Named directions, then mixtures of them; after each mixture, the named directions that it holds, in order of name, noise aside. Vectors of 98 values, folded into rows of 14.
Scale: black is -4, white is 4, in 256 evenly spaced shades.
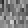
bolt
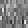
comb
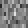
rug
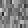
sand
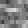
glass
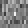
comb, rug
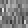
comb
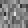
rug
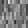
bolt, rug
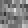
glass, rug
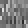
comb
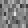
rug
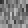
bolt, glass, rug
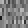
bolt, comb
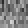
bolt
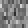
rug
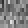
bolt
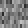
glass, sand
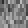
bolt, rug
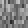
bolt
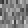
bolt, comb, glass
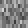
comb, sand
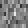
rug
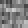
glass, sand
